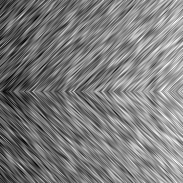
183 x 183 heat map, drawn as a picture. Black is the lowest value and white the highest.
Mirror symmetry: top to bottom. Average level on the scale: 50%. Ninth with the lowest average: middle left. Slope: up to the right.
